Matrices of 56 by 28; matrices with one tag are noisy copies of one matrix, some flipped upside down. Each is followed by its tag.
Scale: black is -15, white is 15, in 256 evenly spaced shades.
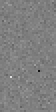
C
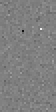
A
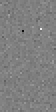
A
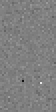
A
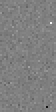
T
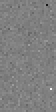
T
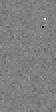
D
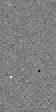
C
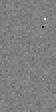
D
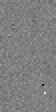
D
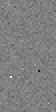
C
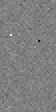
C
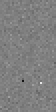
A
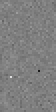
C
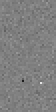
A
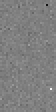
T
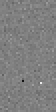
A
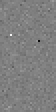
C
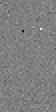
A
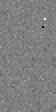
D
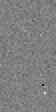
D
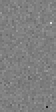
T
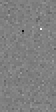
A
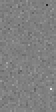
T
